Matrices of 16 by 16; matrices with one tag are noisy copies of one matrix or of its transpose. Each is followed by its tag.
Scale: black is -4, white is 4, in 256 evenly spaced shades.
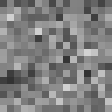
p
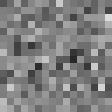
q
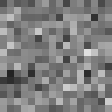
p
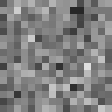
p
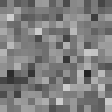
p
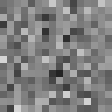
q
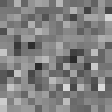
q
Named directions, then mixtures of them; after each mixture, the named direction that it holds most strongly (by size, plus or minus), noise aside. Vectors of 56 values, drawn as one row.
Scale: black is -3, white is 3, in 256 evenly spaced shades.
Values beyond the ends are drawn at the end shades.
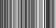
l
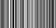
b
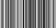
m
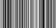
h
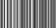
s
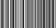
b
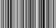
m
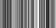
h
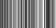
l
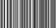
s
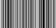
h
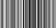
m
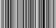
m
